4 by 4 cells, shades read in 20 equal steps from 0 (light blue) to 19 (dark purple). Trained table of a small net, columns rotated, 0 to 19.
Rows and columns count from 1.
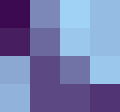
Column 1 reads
19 17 4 3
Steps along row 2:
down down up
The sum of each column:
43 43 23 20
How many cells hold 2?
2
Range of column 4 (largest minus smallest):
14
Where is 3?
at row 4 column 1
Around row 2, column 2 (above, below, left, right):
7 13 17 1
